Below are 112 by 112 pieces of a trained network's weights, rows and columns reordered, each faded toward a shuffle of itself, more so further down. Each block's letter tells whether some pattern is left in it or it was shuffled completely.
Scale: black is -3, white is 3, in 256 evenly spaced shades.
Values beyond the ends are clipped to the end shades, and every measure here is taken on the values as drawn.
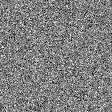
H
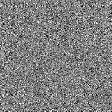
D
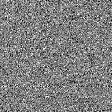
D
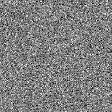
D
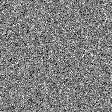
H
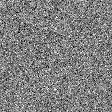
H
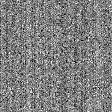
D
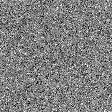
H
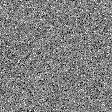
H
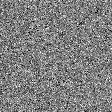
H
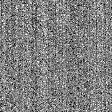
D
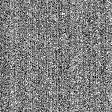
D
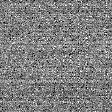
D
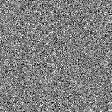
D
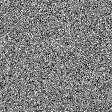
H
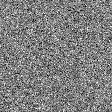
H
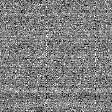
D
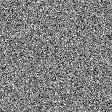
H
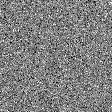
H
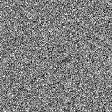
D
